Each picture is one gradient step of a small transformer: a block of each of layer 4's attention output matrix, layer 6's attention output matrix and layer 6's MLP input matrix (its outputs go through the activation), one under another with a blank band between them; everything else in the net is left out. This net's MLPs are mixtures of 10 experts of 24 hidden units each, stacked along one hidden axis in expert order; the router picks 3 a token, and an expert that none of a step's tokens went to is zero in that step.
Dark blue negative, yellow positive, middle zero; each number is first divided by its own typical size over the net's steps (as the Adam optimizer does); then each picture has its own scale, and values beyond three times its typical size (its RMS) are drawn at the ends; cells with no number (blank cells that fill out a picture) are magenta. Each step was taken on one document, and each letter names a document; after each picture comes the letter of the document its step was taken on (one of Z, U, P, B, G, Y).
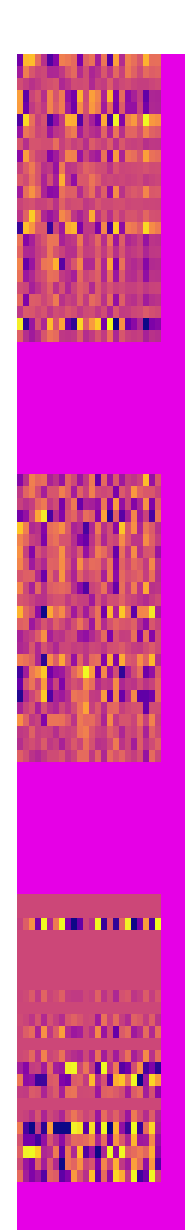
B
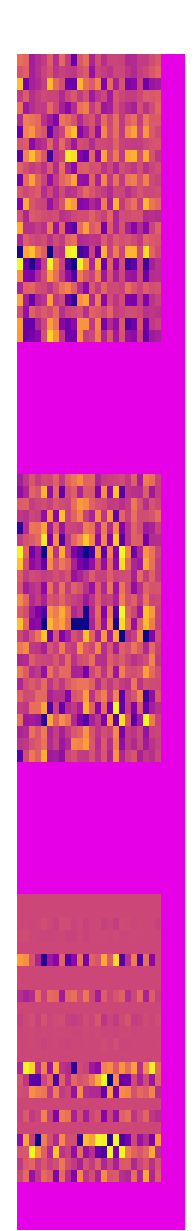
B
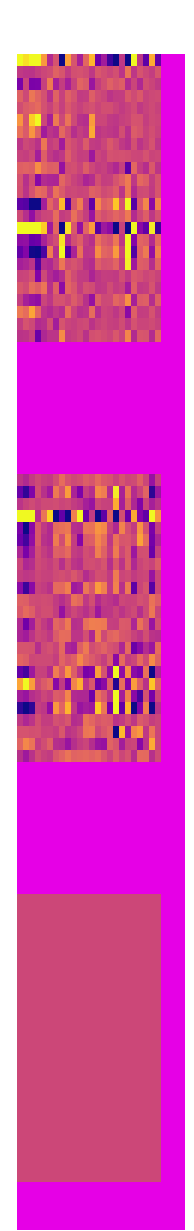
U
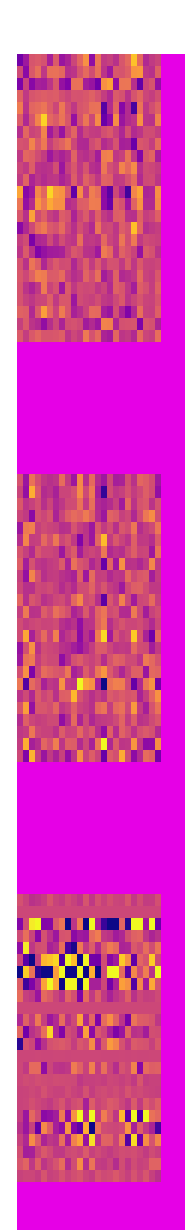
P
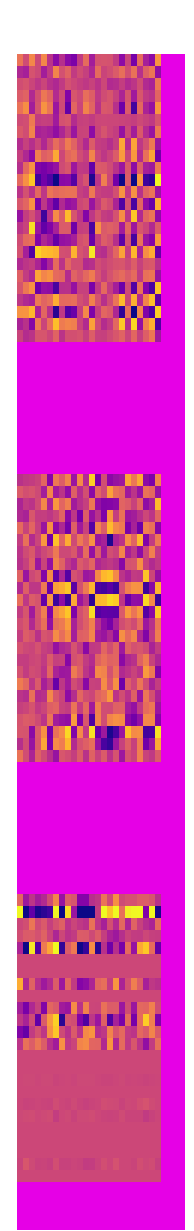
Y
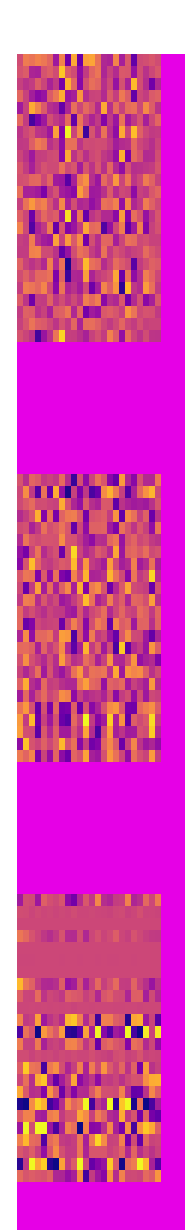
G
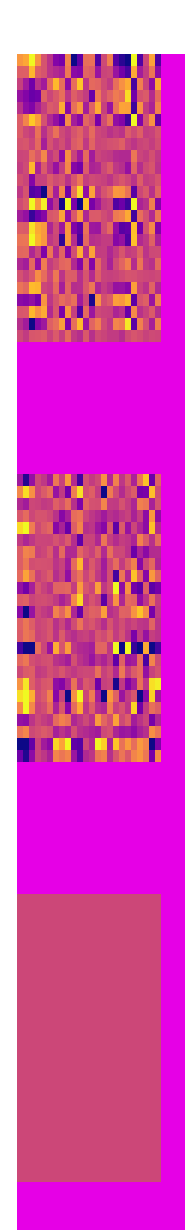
U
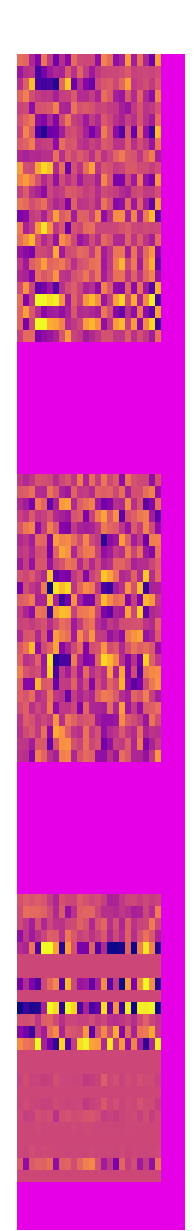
Y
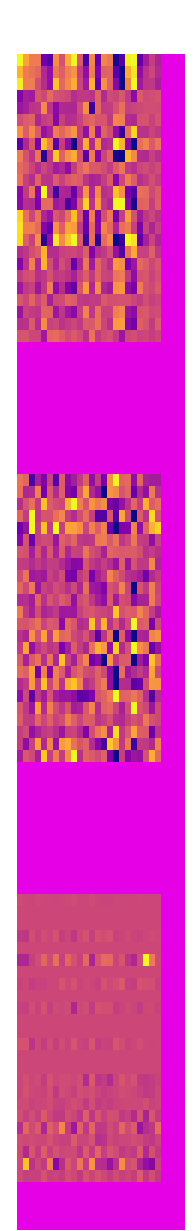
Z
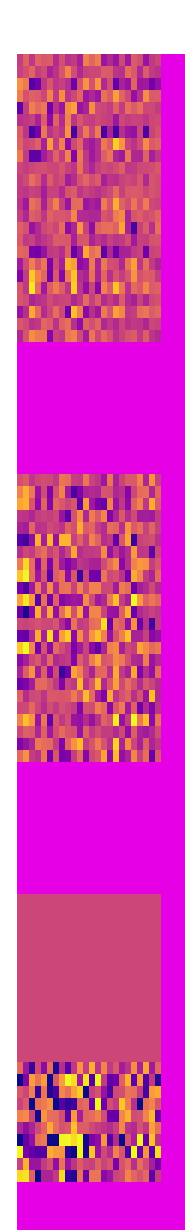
G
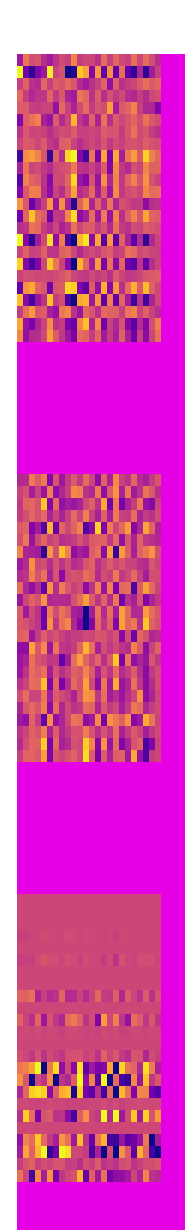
B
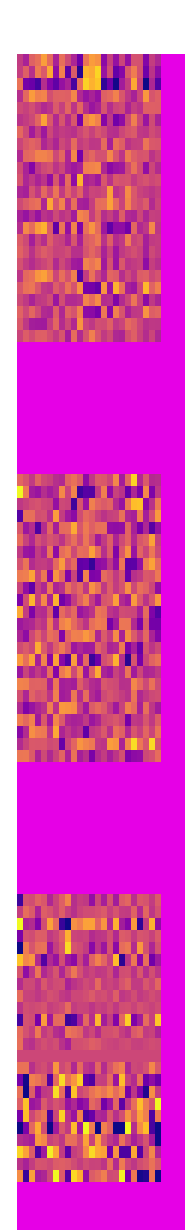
G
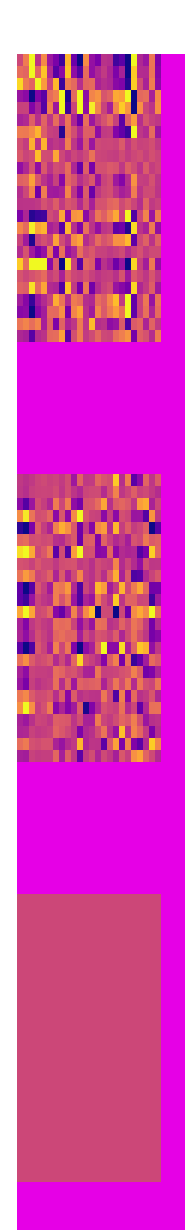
U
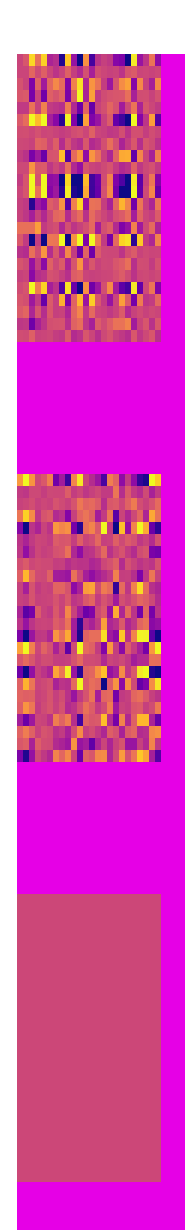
U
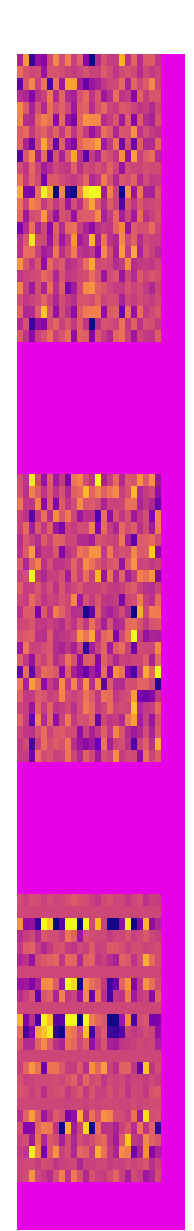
P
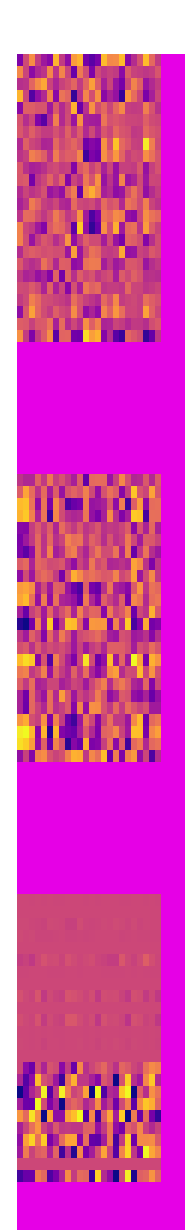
G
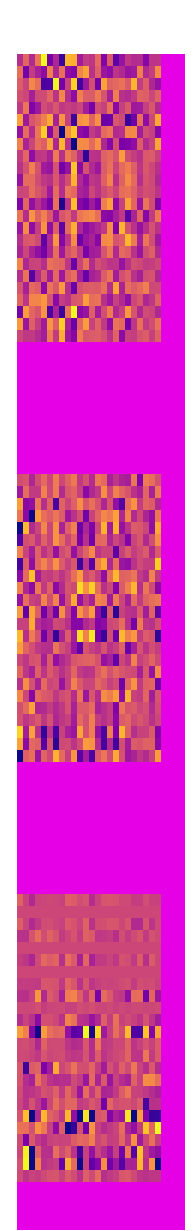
P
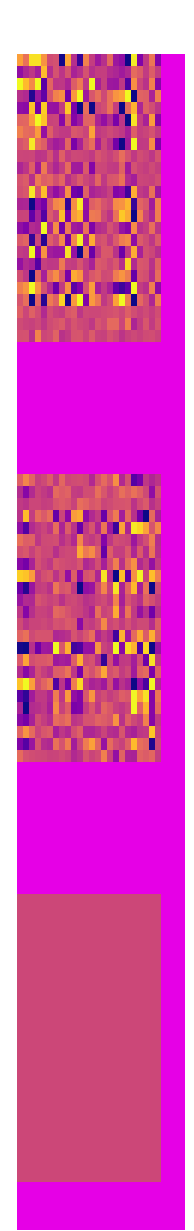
U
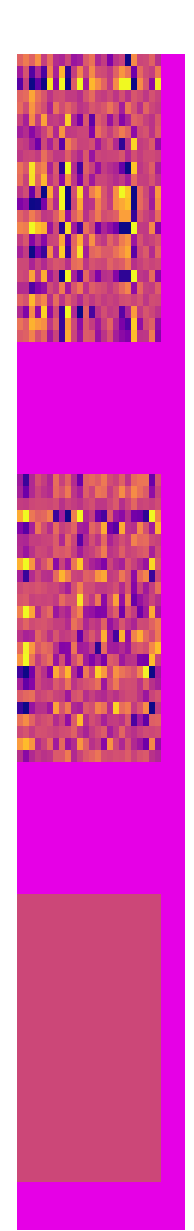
U
